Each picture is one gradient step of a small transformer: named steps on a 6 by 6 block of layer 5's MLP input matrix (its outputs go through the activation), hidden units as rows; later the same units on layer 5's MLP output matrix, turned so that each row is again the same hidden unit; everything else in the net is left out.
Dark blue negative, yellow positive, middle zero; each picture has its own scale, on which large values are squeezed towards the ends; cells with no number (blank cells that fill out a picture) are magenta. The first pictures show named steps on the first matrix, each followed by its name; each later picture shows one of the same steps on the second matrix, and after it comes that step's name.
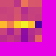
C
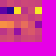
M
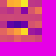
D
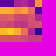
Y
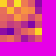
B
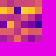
M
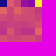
Y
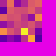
B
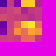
D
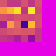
M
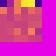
Y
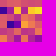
M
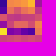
C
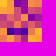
B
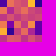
D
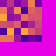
B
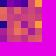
D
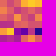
B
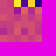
Y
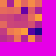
B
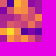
B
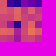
D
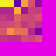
Y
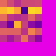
M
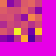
B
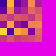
C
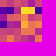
M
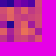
D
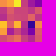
D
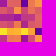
B
